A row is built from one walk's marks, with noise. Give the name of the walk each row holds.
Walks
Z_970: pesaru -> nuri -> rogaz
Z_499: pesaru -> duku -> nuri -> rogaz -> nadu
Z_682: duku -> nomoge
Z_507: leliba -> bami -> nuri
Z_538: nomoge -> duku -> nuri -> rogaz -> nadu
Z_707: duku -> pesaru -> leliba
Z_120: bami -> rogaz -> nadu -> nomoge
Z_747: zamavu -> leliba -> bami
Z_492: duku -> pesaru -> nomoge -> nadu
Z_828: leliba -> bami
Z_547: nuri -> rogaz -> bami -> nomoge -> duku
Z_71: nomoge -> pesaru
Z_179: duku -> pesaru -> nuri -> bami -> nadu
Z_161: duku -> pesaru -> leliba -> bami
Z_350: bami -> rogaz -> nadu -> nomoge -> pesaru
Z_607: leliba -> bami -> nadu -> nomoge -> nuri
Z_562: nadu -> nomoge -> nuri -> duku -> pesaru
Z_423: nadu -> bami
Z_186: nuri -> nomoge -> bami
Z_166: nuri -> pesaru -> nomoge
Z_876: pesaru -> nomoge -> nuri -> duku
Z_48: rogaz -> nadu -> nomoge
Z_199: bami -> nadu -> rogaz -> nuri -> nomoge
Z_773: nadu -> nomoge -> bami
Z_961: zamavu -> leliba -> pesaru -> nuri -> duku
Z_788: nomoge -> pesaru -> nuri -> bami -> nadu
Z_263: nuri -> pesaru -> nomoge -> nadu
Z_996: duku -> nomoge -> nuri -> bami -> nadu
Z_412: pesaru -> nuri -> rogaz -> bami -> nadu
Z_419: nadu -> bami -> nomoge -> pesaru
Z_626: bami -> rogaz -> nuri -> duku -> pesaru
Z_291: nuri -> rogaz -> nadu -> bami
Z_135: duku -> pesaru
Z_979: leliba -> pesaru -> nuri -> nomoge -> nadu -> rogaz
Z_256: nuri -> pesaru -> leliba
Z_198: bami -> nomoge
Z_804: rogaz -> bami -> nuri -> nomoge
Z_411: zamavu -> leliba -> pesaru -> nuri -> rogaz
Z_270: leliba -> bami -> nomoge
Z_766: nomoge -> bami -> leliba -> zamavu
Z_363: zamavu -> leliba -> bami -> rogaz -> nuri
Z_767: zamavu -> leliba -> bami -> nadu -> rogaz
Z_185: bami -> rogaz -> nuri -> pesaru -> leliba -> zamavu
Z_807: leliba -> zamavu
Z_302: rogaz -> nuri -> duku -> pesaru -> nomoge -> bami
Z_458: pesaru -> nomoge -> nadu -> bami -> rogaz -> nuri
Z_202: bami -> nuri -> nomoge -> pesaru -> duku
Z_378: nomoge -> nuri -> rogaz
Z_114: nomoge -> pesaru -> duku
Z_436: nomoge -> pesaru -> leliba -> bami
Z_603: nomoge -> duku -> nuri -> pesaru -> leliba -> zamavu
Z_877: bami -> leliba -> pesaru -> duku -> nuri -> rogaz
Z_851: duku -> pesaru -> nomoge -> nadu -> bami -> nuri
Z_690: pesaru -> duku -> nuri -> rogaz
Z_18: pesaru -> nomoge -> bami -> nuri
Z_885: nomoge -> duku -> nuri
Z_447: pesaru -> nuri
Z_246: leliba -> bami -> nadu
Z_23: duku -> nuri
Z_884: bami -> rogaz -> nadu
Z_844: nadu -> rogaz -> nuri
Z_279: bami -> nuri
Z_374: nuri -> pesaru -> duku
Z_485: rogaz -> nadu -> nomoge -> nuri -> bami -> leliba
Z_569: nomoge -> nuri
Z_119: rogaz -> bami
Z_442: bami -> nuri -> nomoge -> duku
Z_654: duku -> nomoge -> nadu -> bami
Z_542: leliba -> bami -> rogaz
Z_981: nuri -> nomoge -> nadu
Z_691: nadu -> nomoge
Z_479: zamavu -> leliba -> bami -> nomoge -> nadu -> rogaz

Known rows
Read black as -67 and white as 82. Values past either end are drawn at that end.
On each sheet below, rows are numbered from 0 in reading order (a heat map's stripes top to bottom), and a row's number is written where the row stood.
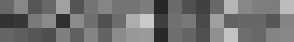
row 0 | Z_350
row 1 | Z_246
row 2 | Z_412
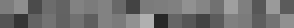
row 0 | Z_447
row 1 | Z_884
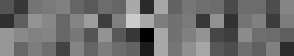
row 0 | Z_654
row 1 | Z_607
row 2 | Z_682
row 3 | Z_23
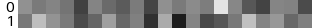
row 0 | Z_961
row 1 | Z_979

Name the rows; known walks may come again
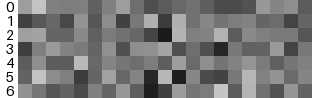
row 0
Z_378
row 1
Z_851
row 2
Z_876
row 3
Z_485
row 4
Z_18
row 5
Z_979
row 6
Z_135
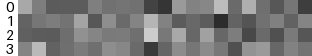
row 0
Z_374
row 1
Z_199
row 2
Z_279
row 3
Z_166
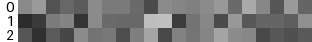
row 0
Z_447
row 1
Z_246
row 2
Z_179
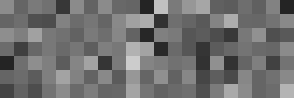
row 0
Z_23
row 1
Z_412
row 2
Z_538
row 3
Z_884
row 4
Z_607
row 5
Z_198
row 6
Z_419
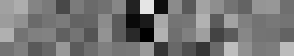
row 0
Z_411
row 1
Z_114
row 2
Z_682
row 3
Z_350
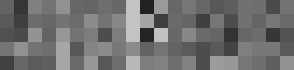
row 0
Z_654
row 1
Z_291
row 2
Z_996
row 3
Z_804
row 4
Z_788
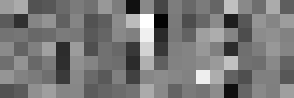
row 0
Z_970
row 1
Z_767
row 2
Z_185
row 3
Z_807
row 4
Z_256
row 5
Z_961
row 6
Z_766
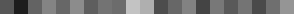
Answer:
Z_423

